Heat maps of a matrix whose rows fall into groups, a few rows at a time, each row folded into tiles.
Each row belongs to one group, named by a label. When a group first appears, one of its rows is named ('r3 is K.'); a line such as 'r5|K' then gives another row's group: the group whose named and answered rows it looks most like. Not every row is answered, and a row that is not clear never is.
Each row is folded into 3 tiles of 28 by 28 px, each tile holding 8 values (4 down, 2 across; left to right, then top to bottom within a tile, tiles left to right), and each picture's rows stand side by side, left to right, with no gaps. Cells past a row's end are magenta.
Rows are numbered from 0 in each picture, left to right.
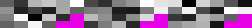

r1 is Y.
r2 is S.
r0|Y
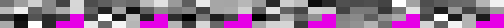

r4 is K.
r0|S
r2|S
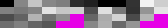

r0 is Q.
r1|K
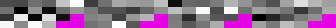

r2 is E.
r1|Y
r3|S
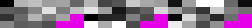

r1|S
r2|Q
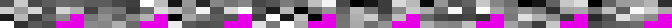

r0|E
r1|K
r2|E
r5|E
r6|K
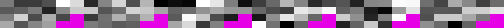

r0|K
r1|Q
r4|Y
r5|Q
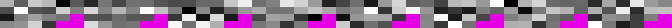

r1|E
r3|Q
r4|E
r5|Y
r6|Q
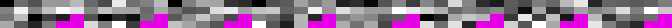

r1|S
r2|Q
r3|E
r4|E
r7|E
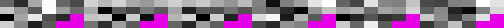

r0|Q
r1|Y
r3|Y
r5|Y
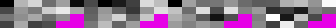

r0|Q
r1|K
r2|E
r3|Y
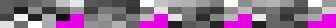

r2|Y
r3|Y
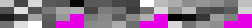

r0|S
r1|K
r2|S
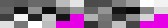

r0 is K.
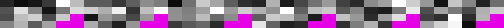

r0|K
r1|E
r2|Q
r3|E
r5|S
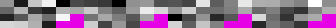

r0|S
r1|E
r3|Y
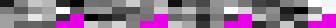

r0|Q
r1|S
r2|E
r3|Y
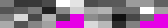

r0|K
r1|E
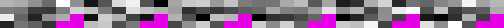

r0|Y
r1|Q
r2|Y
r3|S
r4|S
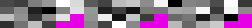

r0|Y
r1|Y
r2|E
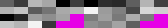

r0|S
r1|E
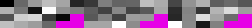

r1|K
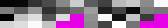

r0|K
